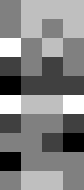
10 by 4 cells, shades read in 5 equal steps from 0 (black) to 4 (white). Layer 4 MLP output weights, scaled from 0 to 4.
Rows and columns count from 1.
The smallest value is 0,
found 3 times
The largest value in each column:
4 3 3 4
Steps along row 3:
down up down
